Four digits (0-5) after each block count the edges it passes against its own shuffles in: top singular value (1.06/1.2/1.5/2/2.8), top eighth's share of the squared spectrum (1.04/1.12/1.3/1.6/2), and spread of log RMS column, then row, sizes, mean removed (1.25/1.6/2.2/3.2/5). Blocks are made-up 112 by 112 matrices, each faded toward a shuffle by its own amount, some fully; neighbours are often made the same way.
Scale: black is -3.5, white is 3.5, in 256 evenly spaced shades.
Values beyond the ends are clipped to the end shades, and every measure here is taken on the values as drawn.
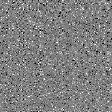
4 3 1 2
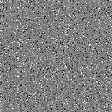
4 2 1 1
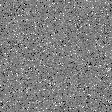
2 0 0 0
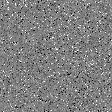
2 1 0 0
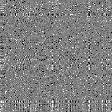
5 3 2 3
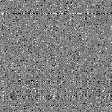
4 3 1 2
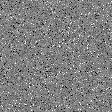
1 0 0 0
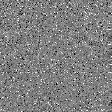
3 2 0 1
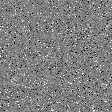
0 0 0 0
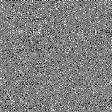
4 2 1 1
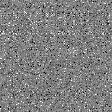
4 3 1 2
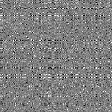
5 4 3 3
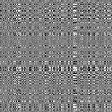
5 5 4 5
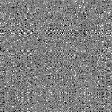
4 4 2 3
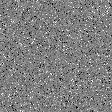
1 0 0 0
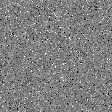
0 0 0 0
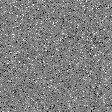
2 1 0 0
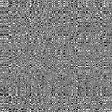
5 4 3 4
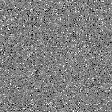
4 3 1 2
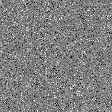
3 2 0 1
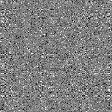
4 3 2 2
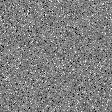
0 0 0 0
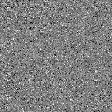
4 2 1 1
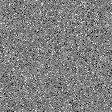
2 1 0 0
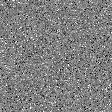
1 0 0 0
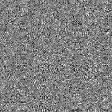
4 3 2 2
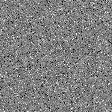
1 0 0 0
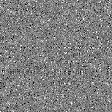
4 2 1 1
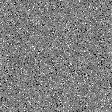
2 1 0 0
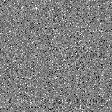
4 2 1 1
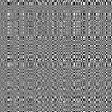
5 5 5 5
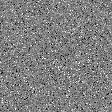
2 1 0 0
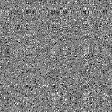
4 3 2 2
